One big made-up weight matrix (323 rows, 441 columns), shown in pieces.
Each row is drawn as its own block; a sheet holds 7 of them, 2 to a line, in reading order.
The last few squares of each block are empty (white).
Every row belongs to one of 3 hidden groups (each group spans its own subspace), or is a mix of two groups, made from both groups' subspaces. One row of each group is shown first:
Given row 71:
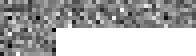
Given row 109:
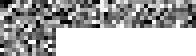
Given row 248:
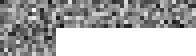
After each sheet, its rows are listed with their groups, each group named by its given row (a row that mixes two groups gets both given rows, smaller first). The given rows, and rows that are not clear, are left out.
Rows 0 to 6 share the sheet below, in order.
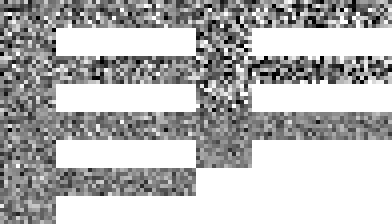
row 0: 71
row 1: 109
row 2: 109
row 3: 248
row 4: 71
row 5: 109
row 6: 109 and 248
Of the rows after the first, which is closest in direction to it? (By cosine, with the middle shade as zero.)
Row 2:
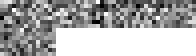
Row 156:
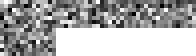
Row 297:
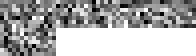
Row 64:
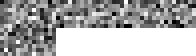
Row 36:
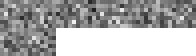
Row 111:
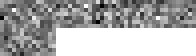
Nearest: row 156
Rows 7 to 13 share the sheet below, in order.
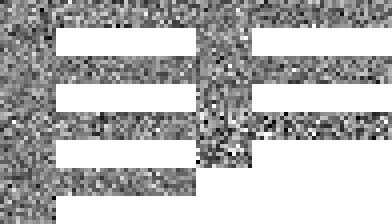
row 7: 248
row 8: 248
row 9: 109
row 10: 248
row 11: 109
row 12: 109
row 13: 71
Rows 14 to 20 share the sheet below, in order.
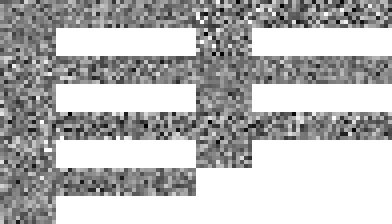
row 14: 109 and 248
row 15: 71 and 109
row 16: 109
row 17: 109
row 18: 248
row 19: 109
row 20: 71 and 248
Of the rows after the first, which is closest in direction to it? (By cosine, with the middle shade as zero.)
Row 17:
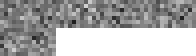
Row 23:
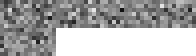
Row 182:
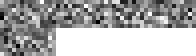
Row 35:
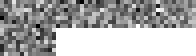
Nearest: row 23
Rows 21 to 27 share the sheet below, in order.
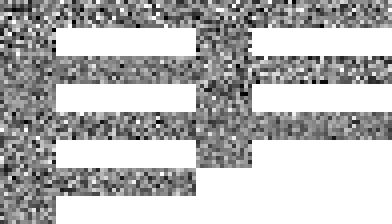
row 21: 71
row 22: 71 and 109
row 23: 109
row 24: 248
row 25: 71
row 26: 71
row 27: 109
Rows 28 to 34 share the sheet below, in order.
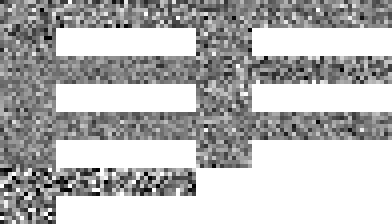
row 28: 248
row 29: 71
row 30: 71
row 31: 248
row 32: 109
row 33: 71
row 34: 109
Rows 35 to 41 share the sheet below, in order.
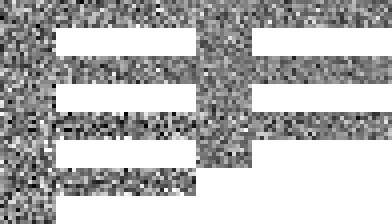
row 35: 71
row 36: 109
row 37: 71
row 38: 71
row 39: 248
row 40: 109
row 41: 248
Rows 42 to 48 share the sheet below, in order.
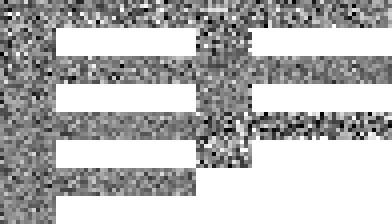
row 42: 71
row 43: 71
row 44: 109
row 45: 71
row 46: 109
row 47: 248
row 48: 109
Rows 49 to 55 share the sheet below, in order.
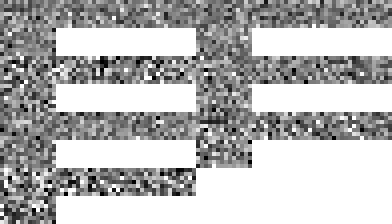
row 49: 71
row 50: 248
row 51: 109
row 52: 71
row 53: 71
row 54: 71
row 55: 109
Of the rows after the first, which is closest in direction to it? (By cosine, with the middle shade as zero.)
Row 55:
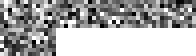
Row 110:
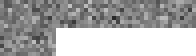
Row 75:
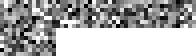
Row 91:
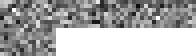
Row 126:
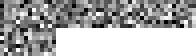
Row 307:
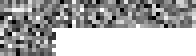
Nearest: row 75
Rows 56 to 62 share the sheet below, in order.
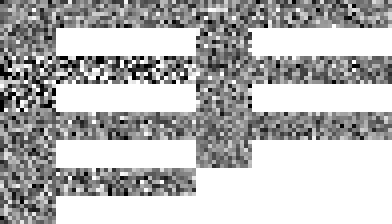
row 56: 248
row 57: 71
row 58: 71
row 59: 71
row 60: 109
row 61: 71 and 248
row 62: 109
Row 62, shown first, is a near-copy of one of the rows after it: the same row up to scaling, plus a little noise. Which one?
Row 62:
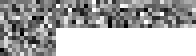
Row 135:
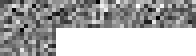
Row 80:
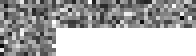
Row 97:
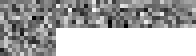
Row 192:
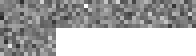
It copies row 97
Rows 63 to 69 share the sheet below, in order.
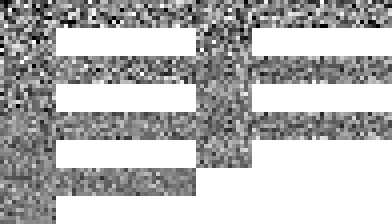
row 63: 109
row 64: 248
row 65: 248
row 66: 248
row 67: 248
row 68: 248
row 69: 71
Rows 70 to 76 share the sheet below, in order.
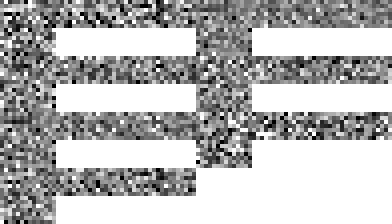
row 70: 71
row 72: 71
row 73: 71 and 109
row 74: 71
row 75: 109
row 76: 71
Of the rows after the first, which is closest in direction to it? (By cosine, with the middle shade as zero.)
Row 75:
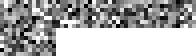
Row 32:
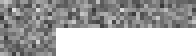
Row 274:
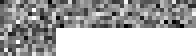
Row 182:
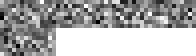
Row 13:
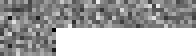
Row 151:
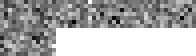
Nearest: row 32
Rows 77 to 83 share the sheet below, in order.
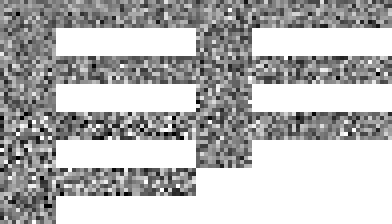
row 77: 71
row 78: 248
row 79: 109
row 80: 109
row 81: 248
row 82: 109
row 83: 248
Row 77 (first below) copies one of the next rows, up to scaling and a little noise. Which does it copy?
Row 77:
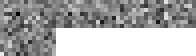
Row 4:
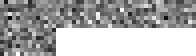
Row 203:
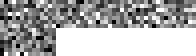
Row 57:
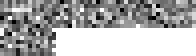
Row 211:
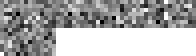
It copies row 211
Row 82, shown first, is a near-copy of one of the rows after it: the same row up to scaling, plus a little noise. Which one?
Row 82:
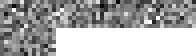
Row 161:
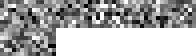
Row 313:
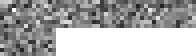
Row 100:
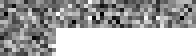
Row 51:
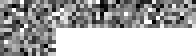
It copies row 51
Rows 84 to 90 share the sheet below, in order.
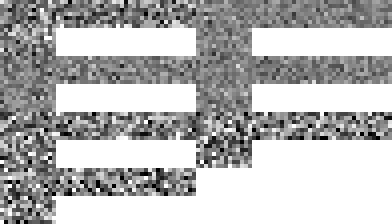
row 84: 248
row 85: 71
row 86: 109
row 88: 109
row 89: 248
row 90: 71
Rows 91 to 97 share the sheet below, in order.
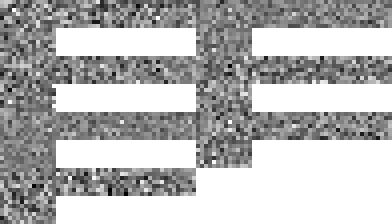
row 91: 109
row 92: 248
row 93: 71
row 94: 248
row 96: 248
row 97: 109
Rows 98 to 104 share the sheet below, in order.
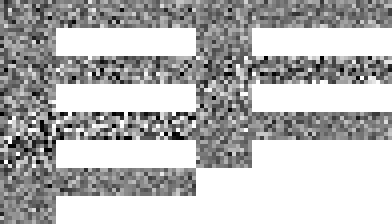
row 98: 109
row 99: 248
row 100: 109
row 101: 248
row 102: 248
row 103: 109
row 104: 109
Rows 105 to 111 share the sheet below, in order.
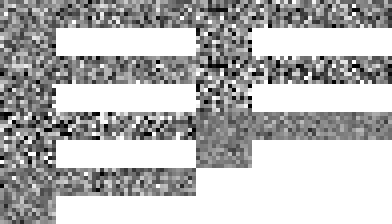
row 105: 109
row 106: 71
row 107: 71
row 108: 71
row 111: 109
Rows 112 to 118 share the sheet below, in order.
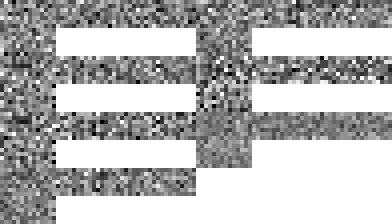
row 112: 71
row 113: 109
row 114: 71
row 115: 248
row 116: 71 and 109
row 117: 248
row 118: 71 and 109
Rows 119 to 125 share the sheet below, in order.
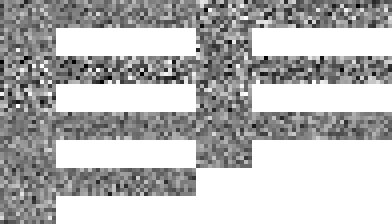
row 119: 248
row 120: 109
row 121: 248
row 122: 248
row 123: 248
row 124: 109
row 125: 71
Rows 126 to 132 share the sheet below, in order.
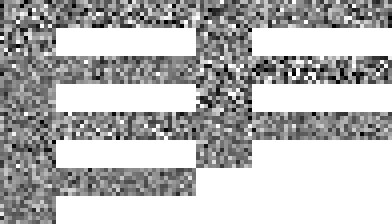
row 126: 248
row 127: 71 and 248
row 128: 109
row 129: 109
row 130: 71 and 248
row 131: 109 and 248
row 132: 109
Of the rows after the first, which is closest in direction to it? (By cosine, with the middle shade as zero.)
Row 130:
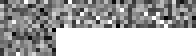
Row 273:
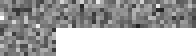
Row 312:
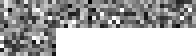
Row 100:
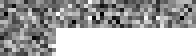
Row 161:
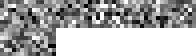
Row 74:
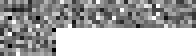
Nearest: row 74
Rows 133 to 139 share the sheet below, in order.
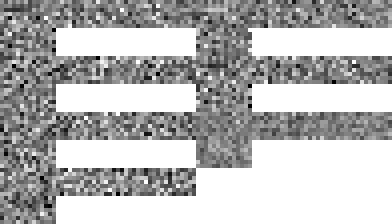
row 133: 71
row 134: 71
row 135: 109
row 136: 71
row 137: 109
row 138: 109 and 248
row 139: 248
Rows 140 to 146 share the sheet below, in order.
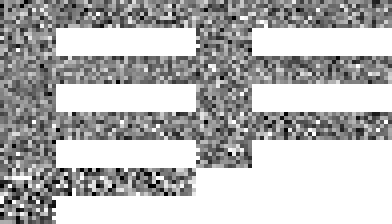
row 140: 248
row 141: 71 and 109
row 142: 248
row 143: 71 and 109
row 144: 71 and 248
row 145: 109
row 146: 71
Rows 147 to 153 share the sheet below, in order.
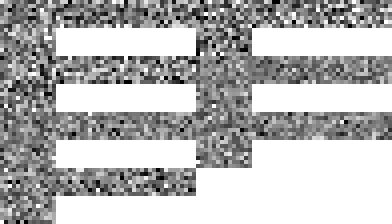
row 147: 248
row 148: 71
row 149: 248
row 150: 248
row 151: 109
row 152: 109
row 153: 71
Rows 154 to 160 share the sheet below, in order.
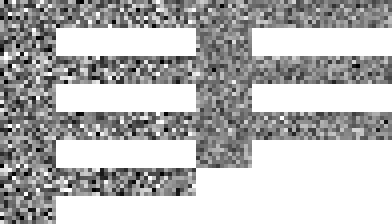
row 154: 71
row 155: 109
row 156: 109
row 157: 71
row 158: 71
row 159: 109
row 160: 109
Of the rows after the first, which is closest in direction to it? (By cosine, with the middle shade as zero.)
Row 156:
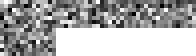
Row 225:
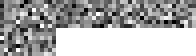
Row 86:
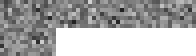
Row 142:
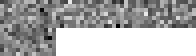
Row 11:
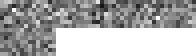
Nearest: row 11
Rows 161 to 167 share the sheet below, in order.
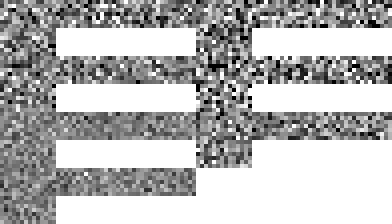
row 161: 109
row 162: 248
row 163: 71
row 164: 71
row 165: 71 and 109
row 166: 248
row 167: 109
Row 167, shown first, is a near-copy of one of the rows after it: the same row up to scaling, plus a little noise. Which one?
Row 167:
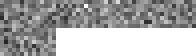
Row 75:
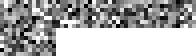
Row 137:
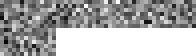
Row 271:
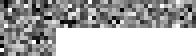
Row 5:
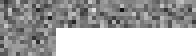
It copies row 137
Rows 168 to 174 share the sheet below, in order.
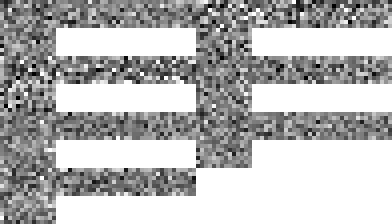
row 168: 109
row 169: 109
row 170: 248
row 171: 109 and 248
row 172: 248
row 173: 109
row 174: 71 and 248
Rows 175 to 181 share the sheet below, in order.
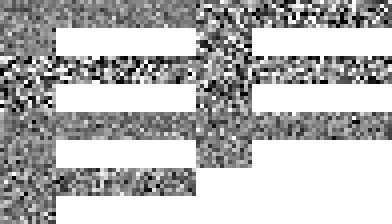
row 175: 71
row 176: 109
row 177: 109
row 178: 248
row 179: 248
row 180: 71
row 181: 109
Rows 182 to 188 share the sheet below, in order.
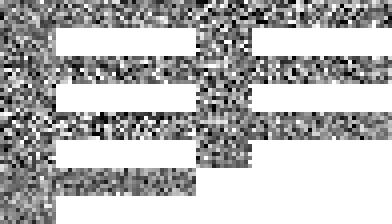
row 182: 109
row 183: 109
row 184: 71
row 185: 71
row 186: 109
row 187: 71
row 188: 248
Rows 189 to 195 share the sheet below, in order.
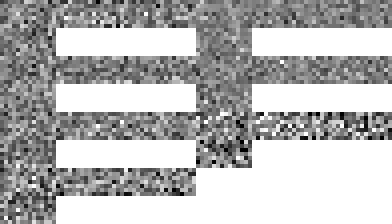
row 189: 71 and 248
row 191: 248
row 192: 109
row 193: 71 and 248
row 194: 248
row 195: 248
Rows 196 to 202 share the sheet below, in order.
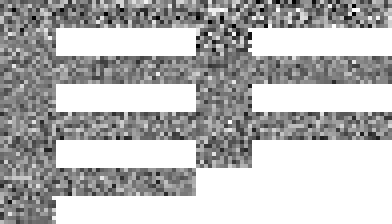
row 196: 109 and 248
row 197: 71
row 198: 109
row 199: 71
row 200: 248
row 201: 248
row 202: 71
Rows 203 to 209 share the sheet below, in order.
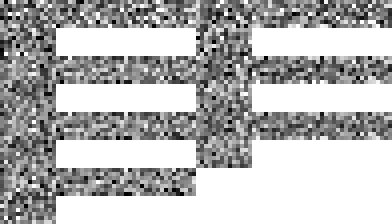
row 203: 71
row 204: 248
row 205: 248
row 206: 248
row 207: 248
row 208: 248
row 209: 248
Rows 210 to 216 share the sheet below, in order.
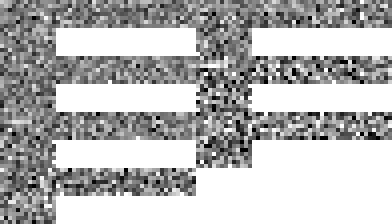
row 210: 109 and 248
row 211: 71
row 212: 71
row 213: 71
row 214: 71
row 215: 248
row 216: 248
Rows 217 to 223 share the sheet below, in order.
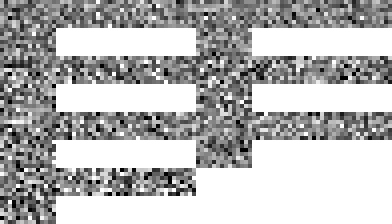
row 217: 71
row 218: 71
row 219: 71
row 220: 109
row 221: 71
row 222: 248
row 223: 109 and 248
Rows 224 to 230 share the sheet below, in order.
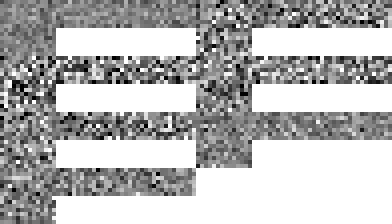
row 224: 248
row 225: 248
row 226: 109 and 248
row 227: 248
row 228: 248
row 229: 71
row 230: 71
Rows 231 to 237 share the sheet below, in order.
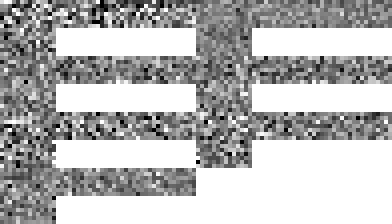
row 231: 109
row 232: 248
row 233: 109 and 248
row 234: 248
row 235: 71
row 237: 71
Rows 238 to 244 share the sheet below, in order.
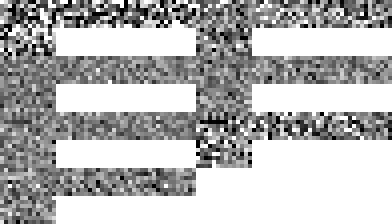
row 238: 248
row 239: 248
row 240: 71
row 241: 109
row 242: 71
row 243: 71
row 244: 71
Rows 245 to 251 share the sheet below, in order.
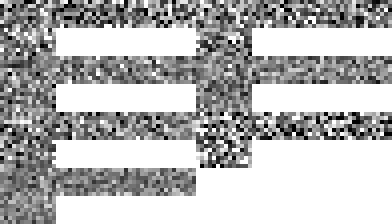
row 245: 248
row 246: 109
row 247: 71
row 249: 71
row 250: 71
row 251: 248
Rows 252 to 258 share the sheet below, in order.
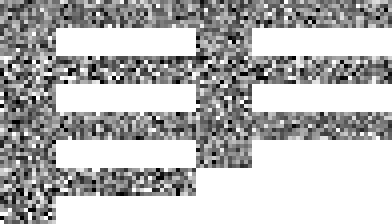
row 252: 71 and 248
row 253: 109
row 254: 109
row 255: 109
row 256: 71
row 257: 248
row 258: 71 and 109
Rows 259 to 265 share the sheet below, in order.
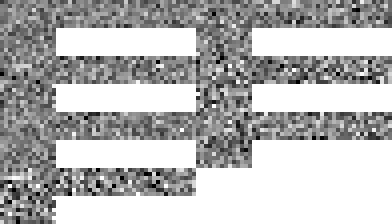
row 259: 248
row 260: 71
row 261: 71
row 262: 248
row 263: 71 and 109
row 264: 248
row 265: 71
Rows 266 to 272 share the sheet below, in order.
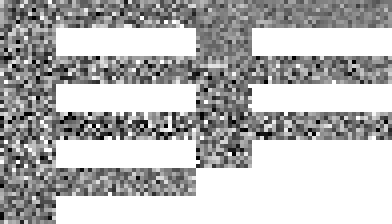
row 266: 248
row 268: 109
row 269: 71
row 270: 248
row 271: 109
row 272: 71
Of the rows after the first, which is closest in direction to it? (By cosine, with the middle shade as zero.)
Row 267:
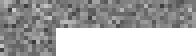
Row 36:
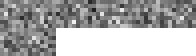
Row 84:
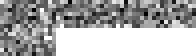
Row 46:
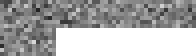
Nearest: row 36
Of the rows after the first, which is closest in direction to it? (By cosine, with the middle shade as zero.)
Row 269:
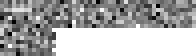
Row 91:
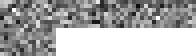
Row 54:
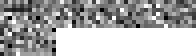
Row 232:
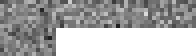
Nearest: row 232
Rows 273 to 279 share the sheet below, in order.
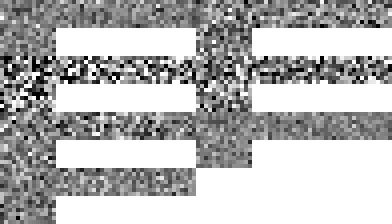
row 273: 71
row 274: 248
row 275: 109
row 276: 248
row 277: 109
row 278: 71
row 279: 71 and 248
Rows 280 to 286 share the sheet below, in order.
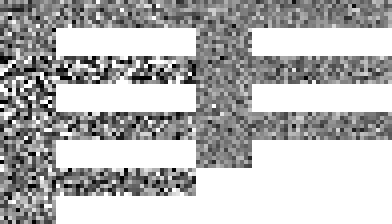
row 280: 71
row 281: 71
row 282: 109
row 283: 109 and 248
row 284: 109
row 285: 109 and 248
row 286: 248
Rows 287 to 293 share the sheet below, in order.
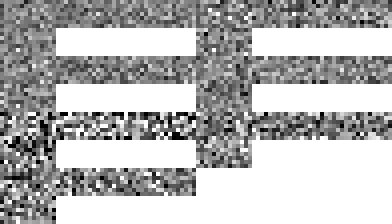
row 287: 248
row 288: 109 and 248
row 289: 109 and 248
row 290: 248
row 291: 248
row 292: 248
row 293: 71
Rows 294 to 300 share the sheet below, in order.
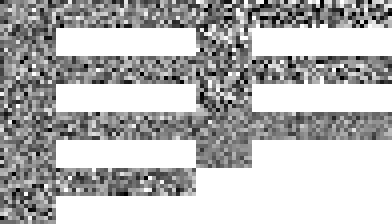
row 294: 248
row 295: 248
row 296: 248
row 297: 109
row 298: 109
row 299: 109
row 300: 109
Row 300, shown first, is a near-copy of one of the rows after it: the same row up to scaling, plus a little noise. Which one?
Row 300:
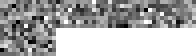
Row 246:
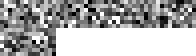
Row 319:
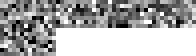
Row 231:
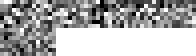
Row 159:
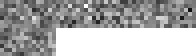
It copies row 319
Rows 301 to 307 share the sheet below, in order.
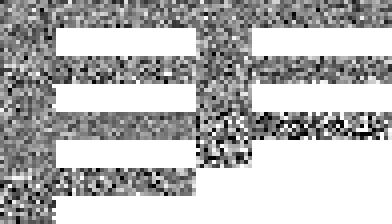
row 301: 248
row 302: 71
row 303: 71 and 248
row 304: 248
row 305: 109
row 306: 248
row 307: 71
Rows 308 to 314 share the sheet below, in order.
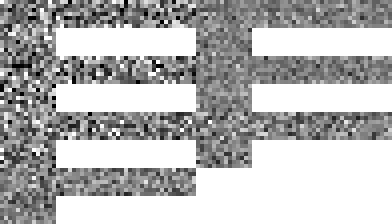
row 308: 248
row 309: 71
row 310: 71
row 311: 71 and 248
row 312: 109
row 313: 109
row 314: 248
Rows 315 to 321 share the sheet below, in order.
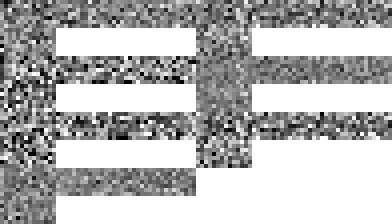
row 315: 109
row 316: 248
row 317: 248
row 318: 248
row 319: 109
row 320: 248
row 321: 248
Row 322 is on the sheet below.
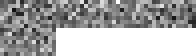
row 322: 71 and 109
